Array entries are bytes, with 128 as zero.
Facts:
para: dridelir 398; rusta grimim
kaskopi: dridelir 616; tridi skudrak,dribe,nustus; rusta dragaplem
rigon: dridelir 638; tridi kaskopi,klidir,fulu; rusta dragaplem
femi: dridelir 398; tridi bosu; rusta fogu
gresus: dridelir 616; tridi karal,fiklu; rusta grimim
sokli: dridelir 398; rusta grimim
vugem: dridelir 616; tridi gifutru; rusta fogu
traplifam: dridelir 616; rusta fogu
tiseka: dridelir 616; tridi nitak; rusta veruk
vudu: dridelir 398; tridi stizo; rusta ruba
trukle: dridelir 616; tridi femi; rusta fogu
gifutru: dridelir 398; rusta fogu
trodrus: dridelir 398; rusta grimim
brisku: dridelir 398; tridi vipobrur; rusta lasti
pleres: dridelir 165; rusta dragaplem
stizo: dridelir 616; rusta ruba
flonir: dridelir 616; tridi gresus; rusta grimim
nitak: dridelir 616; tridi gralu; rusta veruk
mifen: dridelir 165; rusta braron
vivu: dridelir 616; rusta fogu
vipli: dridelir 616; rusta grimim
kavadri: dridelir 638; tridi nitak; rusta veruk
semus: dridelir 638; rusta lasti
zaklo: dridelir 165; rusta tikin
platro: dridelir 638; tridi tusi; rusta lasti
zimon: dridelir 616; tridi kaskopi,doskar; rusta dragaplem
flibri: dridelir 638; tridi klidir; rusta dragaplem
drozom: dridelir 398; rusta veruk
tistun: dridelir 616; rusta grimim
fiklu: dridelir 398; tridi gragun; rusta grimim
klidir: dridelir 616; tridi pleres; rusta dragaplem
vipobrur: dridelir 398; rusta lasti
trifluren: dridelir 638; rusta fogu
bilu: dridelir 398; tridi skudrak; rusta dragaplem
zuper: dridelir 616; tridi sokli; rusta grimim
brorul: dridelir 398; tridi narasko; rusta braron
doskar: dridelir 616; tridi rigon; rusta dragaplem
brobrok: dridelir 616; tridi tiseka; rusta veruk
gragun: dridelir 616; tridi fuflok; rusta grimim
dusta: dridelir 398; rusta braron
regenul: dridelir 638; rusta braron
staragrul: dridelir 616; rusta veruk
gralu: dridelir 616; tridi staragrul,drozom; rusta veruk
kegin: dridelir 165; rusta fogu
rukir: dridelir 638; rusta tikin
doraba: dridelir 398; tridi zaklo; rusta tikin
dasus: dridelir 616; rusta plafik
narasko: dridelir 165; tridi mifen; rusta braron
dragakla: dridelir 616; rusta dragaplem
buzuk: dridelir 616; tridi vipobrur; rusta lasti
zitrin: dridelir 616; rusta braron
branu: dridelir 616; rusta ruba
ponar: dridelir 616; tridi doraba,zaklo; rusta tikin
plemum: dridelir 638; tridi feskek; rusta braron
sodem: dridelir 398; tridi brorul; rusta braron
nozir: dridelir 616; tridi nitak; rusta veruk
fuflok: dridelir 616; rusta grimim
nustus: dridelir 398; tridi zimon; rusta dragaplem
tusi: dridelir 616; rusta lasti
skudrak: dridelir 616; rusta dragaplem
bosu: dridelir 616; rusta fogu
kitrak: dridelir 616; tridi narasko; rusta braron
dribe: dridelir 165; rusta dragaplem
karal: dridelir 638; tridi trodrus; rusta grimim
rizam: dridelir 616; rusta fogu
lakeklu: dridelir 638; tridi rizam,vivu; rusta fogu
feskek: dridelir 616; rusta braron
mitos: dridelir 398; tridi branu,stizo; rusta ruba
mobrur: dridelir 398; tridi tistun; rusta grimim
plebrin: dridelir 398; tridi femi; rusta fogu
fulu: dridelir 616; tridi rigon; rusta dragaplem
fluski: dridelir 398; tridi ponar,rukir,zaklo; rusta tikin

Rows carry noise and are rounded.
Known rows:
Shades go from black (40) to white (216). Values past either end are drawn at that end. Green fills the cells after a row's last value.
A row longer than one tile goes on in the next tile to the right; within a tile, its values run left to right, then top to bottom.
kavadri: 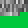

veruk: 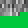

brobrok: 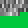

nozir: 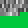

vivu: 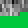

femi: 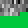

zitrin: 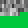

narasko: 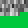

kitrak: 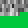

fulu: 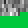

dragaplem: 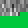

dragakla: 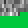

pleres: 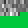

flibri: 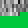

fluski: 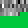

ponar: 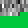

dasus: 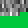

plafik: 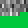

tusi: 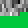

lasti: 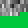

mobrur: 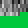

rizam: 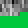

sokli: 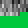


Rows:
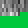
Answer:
bilu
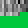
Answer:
karal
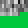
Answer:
plemum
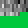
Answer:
fiklu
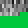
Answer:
gifutru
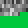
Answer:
bosu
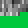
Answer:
tistun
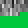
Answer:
fogu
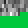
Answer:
skudrak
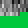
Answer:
para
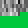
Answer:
rigon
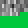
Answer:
braron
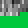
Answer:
vipli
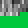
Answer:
zuper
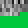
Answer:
trifluren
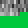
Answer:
dusta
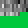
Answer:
trodrus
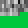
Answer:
regenul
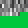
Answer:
ruba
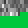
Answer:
dribe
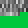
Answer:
drozom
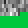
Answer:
klidir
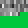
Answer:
tikin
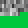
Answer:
feskek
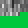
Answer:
grimim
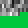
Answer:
buzuk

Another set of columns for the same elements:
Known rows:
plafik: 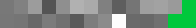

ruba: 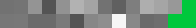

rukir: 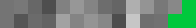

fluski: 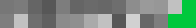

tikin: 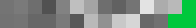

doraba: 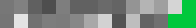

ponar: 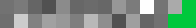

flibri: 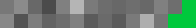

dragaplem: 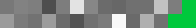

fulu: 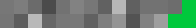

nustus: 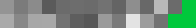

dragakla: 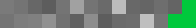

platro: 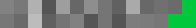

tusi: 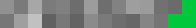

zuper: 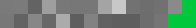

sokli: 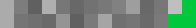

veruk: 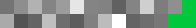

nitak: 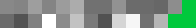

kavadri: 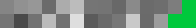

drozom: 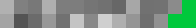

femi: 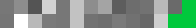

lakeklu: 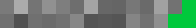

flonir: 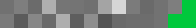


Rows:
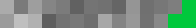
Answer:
brisku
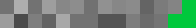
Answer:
karal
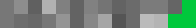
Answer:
kegin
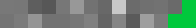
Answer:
klidir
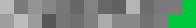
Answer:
vipobrur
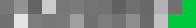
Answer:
plebrin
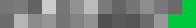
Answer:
bosu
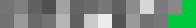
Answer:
zaklo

